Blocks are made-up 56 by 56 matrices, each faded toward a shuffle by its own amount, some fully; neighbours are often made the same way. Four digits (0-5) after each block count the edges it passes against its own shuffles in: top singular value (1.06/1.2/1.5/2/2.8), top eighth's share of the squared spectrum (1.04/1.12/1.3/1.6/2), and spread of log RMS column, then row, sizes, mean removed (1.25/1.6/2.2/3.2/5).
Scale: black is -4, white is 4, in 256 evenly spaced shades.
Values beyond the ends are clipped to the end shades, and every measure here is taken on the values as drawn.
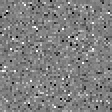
0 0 0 0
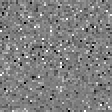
0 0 0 0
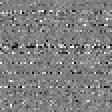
2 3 0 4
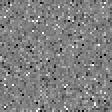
1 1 0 0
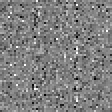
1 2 2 0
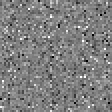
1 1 1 0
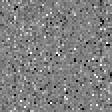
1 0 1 0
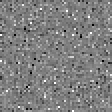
0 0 0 0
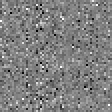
2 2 3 0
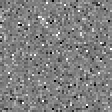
0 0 0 0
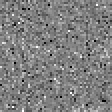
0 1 2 0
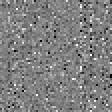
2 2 2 0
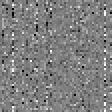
2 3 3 0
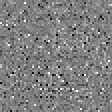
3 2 0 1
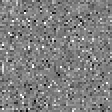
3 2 0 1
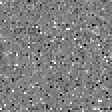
2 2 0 0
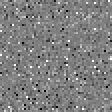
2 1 0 1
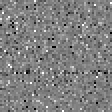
2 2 0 1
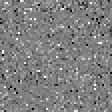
2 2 0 0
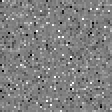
0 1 0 0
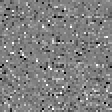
3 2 1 0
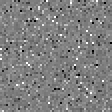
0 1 0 0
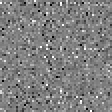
3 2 1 1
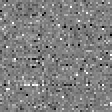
3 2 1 1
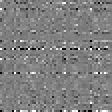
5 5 2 3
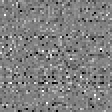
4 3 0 2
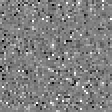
3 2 1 2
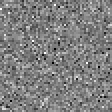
1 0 0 0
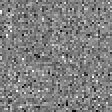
3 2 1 1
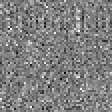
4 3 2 2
